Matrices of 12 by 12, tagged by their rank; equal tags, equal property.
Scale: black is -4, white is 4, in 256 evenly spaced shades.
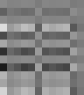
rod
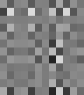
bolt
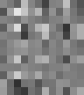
bolt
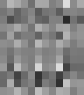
bolt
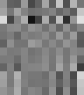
bolt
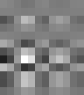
rod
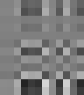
rod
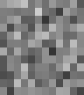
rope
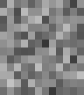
rope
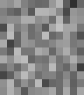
rope
